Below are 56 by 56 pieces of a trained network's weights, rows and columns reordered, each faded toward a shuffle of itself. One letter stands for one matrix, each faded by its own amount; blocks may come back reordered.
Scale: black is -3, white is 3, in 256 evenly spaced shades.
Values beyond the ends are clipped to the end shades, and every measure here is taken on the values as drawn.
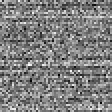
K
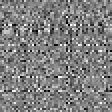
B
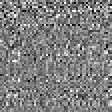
B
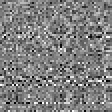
B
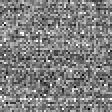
K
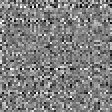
B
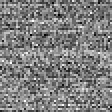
K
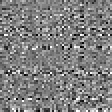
B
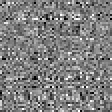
B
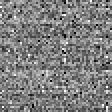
K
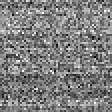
K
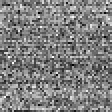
K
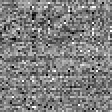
K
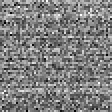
K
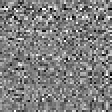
B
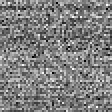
K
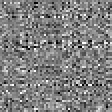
B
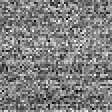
K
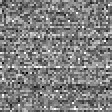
K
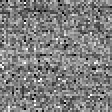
K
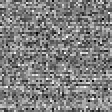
K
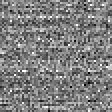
K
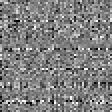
B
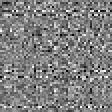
B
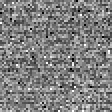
K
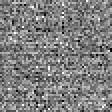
K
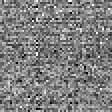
K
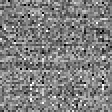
K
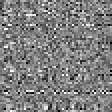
B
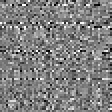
B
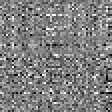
B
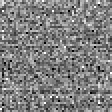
K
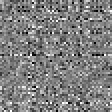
B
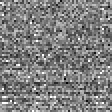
K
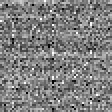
K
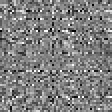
B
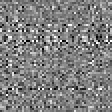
B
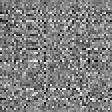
B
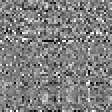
B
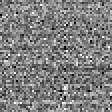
K
